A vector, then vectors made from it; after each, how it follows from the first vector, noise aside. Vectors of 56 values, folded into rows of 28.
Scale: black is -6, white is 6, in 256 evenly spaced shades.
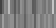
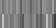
reversed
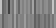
sign-scrambled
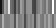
scaled up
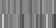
reversed
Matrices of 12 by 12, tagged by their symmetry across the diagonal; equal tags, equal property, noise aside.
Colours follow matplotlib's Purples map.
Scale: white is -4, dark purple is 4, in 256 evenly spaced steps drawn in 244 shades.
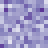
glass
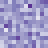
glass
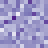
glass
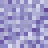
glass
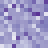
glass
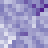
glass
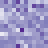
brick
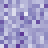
brick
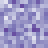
brick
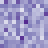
brick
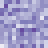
brick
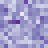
brick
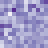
glass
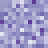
glass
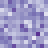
glass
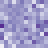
brick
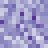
brick
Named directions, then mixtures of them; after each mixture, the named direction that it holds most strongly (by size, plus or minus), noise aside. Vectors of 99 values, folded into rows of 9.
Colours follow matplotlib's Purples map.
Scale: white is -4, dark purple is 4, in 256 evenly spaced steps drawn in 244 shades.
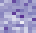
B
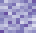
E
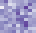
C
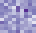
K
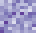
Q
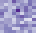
B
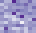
B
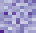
E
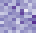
K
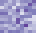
E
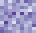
Q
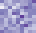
E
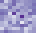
E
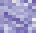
B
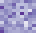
Q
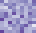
E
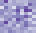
C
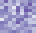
K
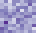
Q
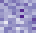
B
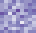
E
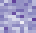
B
